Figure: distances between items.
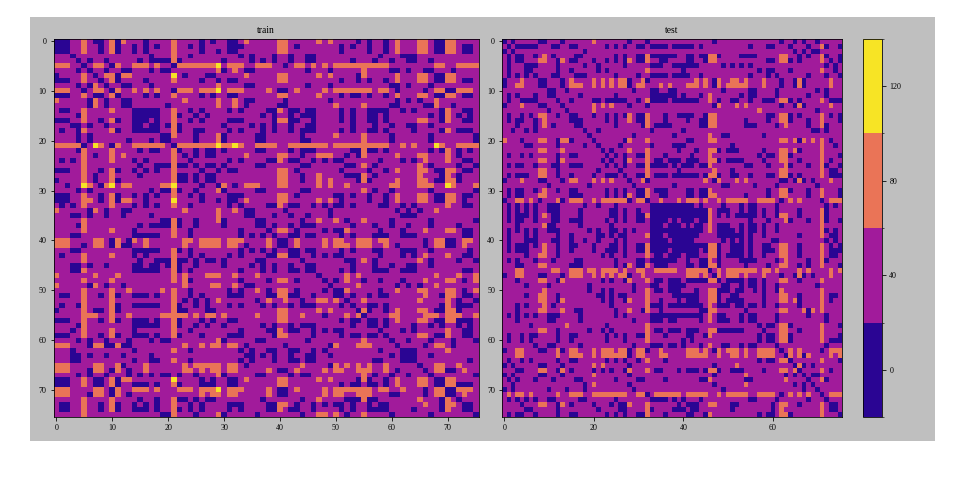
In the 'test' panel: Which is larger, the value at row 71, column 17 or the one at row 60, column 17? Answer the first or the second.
the first
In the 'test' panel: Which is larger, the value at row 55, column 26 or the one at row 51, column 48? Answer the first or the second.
the first
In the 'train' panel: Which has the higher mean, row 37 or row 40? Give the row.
40
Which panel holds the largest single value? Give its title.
train
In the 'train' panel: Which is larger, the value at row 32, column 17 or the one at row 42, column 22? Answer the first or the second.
the first
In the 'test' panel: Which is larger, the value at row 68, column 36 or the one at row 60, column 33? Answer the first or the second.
the second
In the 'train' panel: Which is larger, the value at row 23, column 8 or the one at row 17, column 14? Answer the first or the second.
the first
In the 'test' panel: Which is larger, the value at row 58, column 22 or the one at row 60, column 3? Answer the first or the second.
the second
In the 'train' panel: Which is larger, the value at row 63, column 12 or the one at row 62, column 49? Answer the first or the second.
the second
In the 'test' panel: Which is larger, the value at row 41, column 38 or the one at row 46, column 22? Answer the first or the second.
the second
